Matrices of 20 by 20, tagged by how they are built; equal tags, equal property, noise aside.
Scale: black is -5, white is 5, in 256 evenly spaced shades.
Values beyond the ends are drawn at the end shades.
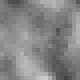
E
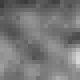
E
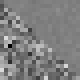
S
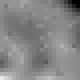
E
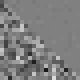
S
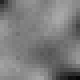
E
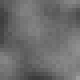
E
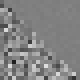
S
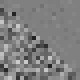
S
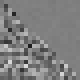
S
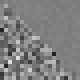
S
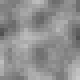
E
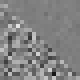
S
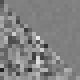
S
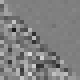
S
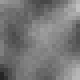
E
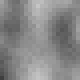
E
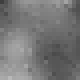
E
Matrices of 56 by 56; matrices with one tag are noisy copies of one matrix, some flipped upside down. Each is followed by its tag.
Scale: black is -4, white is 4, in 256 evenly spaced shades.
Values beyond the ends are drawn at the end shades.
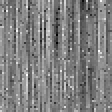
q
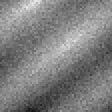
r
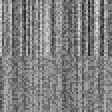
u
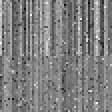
u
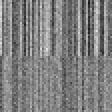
u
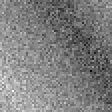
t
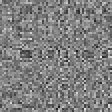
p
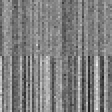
u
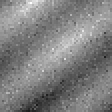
r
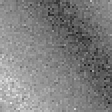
t
